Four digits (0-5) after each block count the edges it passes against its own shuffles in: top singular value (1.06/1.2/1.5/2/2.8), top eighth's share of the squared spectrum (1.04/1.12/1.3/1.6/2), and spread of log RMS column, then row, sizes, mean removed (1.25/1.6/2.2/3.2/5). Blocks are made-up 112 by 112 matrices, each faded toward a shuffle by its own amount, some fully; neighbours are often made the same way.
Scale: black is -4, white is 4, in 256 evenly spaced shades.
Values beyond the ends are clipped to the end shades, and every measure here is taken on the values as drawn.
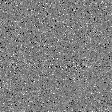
1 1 0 1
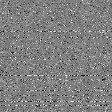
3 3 0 3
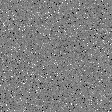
0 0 0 0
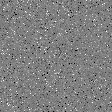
0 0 0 0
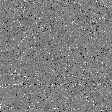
2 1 0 1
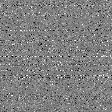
2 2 0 3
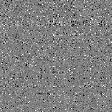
4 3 2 2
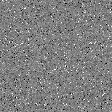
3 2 0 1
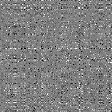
4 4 2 3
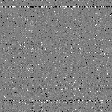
4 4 1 2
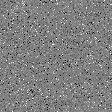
3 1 0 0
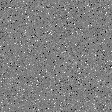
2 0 0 0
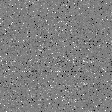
2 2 0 0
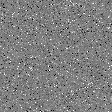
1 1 0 0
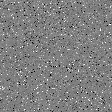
0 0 0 0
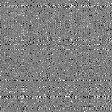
5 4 2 3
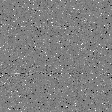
2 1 0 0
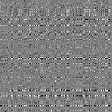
5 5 3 4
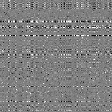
5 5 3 4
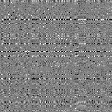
5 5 2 4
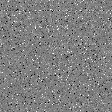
3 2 0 1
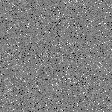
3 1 0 0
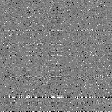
5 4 2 3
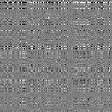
5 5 3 4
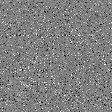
3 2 0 1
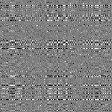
5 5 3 4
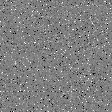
2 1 0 0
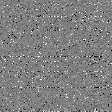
4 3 1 2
